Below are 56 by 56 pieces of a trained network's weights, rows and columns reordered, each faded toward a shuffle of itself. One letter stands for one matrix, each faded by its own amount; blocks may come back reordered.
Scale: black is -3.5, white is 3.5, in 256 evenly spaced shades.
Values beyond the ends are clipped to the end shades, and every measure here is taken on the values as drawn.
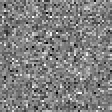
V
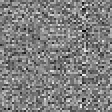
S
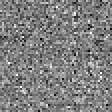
V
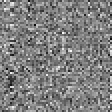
S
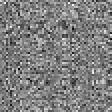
S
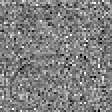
V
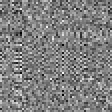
S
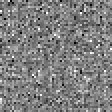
V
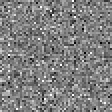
V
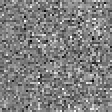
V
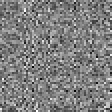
S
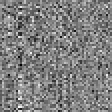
S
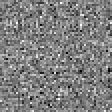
V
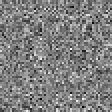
S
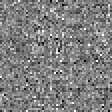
V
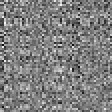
S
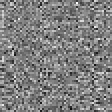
S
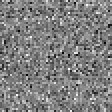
V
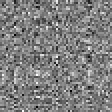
S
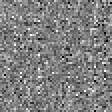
V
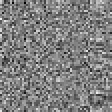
S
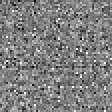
V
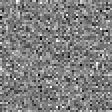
V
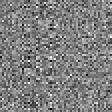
S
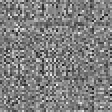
S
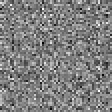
S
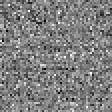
V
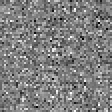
V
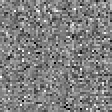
V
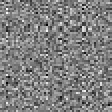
S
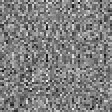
S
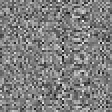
S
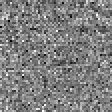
V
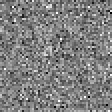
V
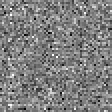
V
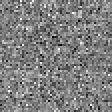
V
